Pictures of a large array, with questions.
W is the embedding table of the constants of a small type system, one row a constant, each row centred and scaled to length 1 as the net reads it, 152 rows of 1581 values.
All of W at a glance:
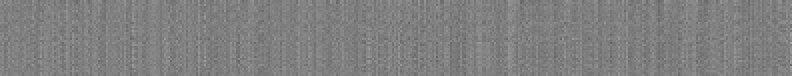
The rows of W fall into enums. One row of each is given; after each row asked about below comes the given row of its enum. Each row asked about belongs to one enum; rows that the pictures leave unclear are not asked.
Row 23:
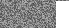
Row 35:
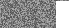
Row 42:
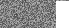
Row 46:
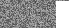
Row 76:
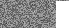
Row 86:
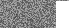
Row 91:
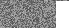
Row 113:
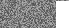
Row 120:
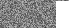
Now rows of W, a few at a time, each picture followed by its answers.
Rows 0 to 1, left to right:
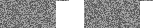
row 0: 76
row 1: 35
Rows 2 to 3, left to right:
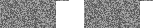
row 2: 35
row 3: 35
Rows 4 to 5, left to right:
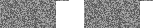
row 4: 35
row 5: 35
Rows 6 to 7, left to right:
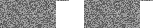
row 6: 76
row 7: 76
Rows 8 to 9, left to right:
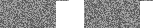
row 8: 86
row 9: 35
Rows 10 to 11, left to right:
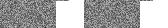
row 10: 120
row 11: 23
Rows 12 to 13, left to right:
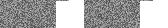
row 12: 86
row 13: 42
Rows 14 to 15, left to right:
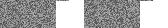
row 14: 76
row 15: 91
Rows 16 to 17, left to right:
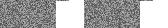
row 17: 35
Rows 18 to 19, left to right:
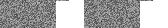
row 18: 42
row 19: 91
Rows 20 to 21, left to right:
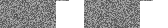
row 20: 42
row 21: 86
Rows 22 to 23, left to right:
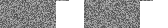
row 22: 42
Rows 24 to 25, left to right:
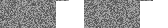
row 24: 113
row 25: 91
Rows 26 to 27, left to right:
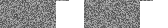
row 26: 42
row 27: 23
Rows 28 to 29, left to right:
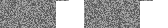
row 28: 113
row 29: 35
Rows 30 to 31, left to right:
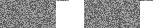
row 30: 76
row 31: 35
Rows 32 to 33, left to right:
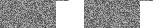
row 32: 120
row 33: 46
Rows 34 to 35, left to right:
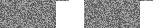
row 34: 23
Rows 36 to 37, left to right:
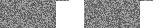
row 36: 23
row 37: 35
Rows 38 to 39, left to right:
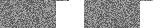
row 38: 91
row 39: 86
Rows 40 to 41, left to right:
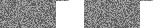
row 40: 113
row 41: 86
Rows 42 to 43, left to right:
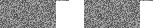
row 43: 42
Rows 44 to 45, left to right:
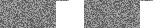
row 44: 86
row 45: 76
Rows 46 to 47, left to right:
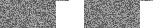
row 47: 76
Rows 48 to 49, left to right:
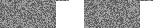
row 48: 23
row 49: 91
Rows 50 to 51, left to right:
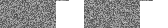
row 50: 42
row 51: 46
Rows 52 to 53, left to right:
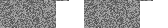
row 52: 91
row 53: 91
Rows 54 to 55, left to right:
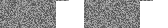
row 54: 113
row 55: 23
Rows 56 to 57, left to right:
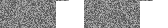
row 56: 113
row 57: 120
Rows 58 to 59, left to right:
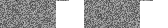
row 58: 76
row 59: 42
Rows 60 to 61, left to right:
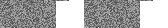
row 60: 91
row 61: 91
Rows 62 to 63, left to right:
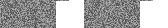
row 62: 35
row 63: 113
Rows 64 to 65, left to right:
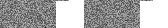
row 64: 120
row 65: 76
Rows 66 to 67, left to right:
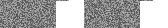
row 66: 86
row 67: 35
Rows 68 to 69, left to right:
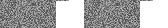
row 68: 113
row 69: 113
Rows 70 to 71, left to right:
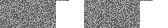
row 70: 42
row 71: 86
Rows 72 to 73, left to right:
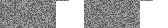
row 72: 23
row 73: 76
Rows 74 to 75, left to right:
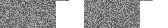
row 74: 46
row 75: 86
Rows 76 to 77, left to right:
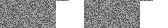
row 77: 23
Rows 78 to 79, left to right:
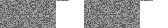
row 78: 76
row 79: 76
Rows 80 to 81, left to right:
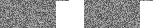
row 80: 46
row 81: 42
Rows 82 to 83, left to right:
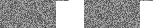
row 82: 120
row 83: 42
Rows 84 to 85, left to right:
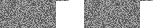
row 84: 113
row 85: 113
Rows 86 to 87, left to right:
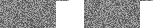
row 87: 113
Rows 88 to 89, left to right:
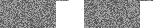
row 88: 86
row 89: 91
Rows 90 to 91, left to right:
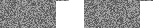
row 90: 113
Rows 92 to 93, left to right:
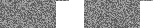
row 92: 23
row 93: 86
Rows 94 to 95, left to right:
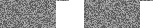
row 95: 23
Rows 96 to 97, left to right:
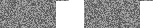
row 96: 113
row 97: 35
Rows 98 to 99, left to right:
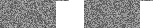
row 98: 120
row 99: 76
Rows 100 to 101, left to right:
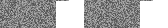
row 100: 113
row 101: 86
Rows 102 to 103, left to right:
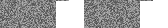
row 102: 113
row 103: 91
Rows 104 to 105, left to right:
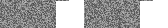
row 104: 23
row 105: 35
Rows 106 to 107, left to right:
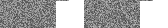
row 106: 86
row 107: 120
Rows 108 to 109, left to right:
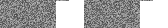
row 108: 42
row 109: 76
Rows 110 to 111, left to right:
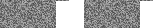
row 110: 23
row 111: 23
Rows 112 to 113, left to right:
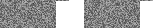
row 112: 23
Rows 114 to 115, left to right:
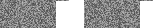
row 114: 113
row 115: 35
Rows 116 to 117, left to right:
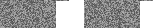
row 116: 91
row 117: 35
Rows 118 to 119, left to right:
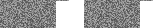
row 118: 86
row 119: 86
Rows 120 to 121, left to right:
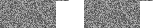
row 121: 120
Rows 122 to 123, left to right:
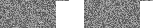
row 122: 46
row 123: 113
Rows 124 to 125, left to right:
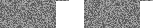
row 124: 23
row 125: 113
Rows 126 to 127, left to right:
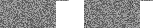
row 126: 86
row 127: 76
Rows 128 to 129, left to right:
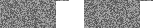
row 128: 35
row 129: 91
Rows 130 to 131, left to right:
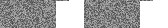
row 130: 91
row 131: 23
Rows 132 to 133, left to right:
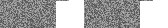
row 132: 86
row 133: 35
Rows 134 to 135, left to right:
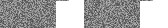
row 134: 86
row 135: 113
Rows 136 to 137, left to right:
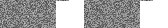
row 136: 76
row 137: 76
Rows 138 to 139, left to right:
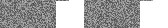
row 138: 23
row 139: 86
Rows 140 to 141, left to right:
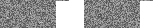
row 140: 46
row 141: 42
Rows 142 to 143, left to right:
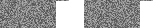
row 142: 113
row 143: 86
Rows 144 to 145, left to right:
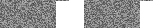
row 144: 23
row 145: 76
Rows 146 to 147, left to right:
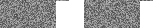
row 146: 42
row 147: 23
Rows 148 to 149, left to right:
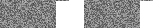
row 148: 23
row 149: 76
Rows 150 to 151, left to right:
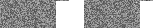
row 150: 35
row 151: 76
